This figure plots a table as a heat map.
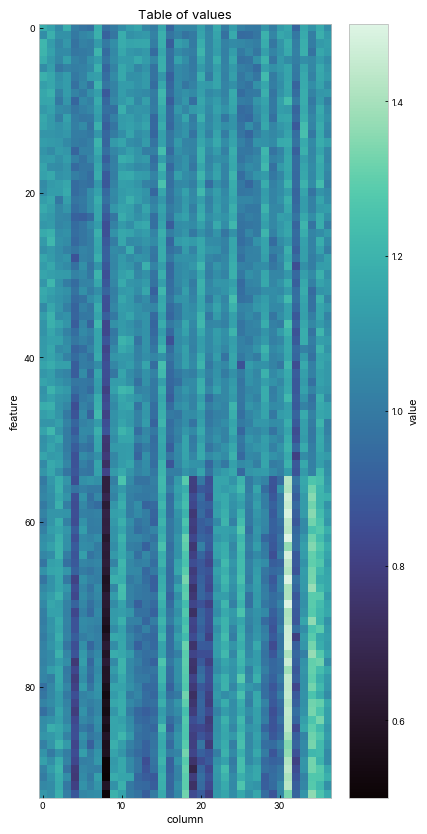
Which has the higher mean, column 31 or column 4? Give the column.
31
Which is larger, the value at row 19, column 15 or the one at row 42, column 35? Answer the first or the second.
the first
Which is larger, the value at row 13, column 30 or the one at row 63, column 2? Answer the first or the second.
the second
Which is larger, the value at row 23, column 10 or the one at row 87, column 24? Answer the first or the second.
the first
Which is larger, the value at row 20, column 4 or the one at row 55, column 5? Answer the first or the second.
the second
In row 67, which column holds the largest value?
31
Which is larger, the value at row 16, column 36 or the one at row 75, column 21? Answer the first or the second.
the first
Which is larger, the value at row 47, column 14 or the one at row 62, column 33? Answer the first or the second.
the second
